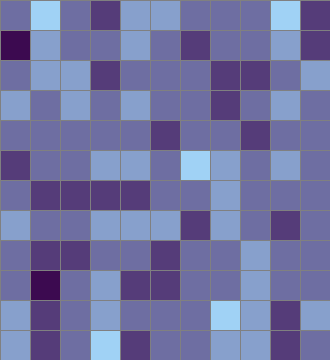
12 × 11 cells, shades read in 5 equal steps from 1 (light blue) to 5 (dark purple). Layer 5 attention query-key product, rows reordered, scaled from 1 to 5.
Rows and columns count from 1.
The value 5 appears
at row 2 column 1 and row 10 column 2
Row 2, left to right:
5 2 3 3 2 3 4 3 3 2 4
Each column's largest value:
5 5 4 4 4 4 4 4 4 4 4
